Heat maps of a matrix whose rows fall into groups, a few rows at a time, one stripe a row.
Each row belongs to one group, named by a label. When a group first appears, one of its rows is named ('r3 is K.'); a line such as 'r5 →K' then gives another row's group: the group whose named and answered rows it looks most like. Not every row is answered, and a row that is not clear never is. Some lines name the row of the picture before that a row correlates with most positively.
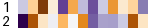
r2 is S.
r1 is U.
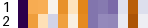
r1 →S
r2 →S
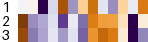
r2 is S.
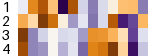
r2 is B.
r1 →U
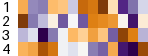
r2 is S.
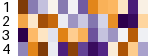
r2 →B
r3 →S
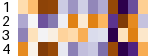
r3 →S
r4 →B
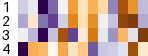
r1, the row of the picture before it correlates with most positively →2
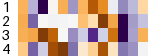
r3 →B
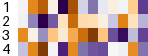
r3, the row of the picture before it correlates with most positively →1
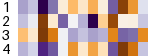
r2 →U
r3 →B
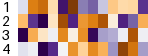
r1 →U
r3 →S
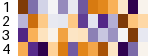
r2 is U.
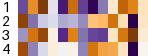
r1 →U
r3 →U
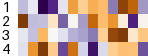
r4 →U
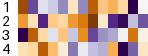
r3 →S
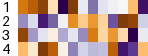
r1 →U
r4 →B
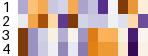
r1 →U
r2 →U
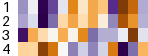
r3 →S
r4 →B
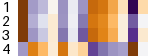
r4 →S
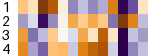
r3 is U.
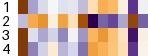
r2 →S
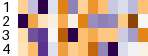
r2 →S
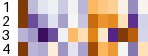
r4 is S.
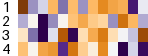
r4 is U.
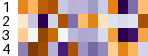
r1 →B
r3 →B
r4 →U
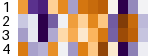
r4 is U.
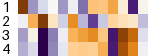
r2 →U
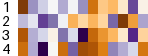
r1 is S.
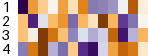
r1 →S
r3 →B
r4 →U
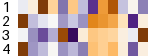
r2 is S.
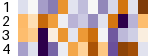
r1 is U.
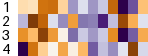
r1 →B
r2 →U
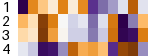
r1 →S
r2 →B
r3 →B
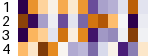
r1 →S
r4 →B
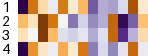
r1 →S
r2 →B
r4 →S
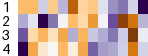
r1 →U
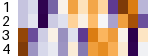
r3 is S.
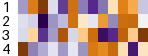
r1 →U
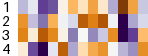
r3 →B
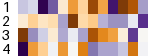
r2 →U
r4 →S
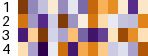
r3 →U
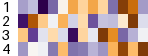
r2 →S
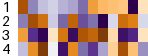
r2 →U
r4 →U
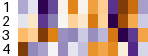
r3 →B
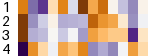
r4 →S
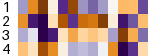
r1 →U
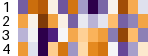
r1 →U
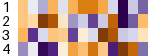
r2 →B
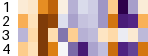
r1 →B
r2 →B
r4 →B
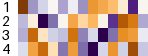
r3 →U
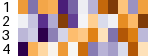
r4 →S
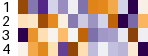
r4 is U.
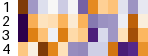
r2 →S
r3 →S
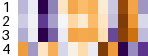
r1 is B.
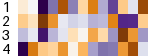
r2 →B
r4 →S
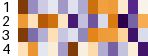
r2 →B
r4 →U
